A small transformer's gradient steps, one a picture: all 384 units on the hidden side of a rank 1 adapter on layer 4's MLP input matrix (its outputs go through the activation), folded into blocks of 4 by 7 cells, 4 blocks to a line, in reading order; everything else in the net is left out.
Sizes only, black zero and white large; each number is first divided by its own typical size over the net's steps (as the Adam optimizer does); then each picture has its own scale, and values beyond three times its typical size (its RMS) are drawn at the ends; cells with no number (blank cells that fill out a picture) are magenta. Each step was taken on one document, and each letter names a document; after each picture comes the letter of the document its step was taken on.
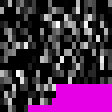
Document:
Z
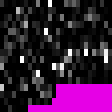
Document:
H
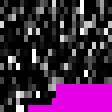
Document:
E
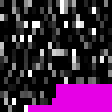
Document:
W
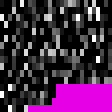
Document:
W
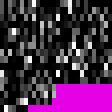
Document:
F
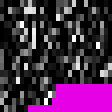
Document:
F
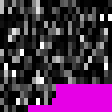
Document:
F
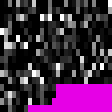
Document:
Z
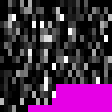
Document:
F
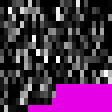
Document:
F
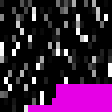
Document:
W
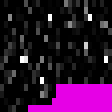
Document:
H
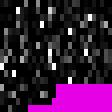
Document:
H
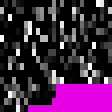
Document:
E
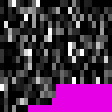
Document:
F
